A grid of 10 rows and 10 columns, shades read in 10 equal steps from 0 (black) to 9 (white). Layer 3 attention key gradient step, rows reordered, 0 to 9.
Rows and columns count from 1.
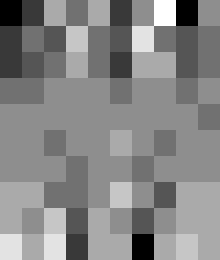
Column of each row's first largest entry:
8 7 4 3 1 6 1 6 3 1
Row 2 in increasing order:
2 3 3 3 4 4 4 4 7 8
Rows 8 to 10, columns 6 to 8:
7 5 3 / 5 3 5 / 6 0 6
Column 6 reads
2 3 2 4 5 6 5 7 5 6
